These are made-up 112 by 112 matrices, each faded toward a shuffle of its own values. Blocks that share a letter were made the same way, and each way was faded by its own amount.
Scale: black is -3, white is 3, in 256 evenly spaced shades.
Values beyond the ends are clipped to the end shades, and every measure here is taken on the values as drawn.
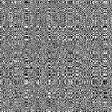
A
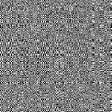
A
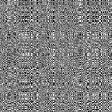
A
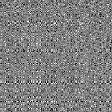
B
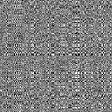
A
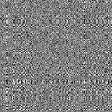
A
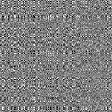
A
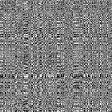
A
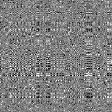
B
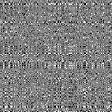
B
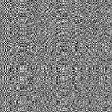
A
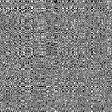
B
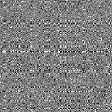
B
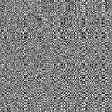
A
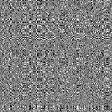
B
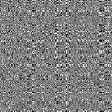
B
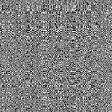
B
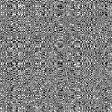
B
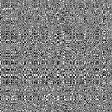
B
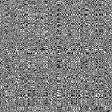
B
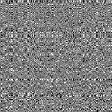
B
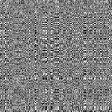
A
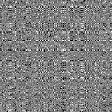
B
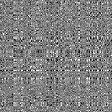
B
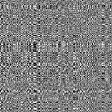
A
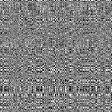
A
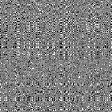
B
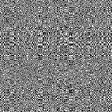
B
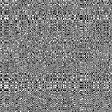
B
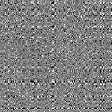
B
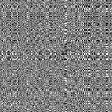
A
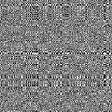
A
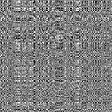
A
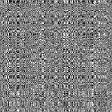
A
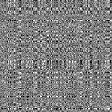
A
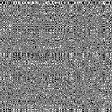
B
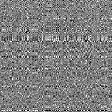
B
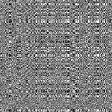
A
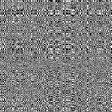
A
